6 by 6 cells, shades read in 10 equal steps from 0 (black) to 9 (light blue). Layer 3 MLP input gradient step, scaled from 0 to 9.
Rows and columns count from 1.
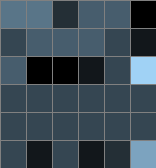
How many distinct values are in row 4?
1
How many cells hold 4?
6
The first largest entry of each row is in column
1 2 6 1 1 6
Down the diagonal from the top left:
5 4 0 3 3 7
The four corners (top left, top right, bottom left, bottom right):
5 0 3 7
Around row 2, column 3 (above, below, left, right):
2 0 4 4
